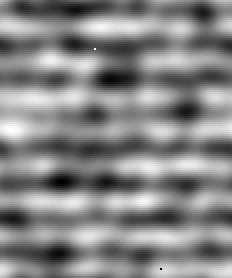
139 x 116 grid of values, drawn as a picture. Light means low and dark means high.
Lone odd cells: 2, 1 higher and 1 lower than their neighbours. Stripes: horizontal, repeating 8 times. Average level on the scale: 50%. Seam: none.
